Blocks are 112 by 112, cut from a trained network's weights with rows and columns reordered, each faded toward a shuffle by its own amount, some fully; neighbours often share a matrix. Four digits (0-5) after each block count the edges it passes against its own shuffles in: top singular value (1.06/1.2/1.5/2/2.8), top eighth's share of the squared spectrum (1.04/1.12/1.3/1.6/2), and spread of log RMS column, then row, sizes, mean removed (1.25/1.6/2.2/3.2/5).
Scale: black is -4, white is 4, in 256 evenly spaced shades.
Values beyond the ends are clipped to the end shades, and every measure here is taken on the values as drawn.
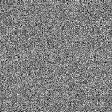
4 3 0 2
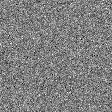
0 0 0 0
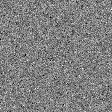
1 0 0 0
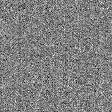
2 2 1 1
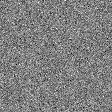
0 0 0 0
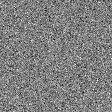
0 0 0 0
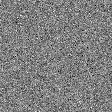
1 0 0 0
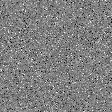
0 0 0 0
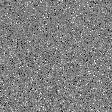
1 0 0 0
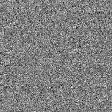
3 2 0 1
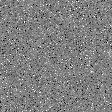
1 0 0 0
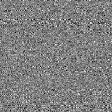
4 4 0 3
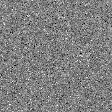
2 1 1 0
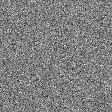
1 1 0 0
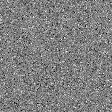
1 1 0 1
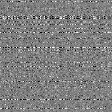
5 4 1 4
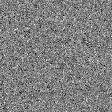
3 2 0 0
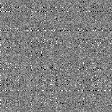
3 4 3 3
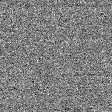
2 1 0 0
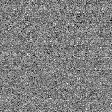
3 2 1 1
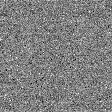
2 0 0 0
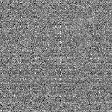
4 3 2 2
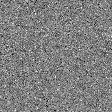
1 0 0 0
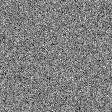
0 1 0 0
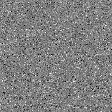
3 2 0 2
